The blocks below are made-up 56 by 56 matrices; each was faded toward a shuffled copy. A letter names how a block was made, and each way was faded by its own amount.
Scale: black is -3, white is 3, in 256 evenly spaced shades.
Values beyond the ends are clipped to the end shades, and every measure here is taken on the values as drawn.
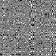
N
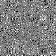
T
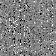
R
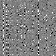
N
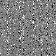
R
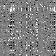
N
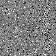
R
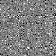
T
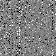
R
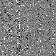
R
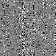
R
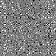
T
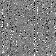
R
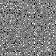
T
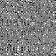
T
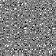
T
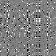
N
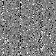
R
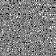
T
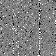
R
